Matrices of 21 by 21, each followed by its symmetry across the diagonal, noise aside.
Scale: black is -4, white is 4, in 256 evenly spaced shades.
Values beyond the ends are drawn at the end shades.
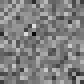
symmetric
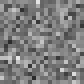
neither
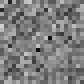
symmetric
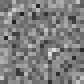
symmetric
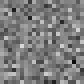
neither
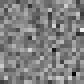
neither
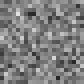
neither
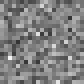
neither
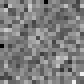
symmetric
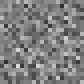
symmetric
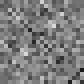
symmetric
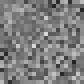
symmetric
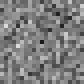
neither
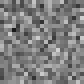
neither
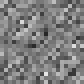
symmetric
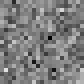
neither
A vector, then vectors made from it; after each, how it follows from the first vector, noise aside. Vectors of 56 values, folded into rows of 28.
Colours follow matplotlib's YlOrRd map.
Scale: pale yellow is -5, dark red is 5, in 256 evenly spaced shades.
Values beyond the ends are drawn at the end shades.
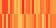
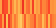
copied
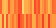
negated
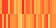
copied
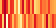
scaled up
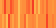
partly zeroed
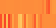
partly zeroed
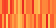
copied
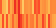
negated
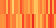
reversed
